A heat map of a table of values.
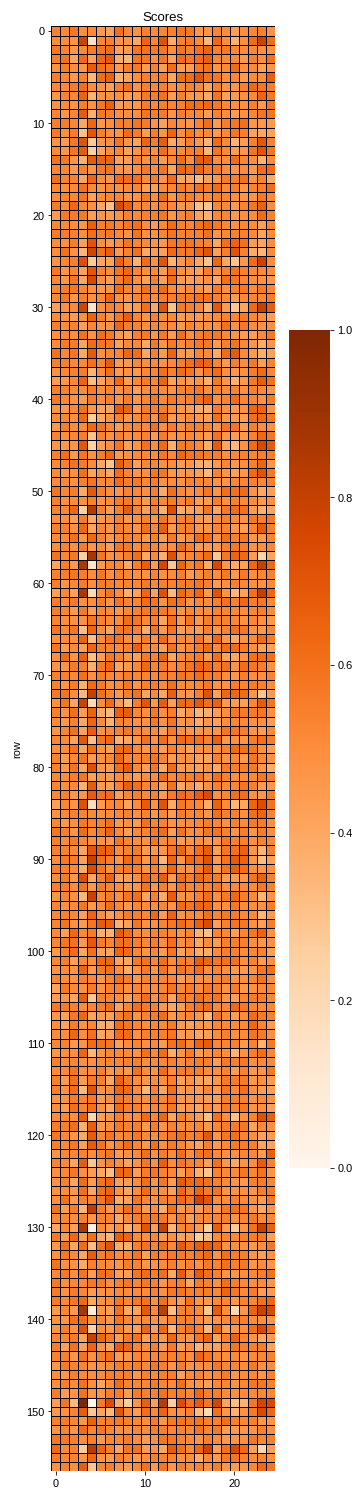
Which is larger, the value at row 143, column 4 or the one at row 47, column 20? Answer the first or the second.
the first
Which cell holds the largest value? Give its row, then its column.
149, 3
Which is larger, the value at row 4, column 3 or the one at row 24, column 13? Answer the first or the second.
the second
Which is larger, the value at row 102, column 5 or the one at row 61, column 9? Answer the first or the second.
the first
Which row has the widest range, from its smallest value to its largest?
149
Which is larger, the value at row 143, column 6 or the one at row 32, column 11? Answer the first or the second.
the second
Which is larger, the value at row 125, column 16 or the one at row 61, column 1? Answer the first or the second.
the first
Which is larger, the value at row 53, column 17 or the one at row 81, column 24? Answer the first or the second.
the second
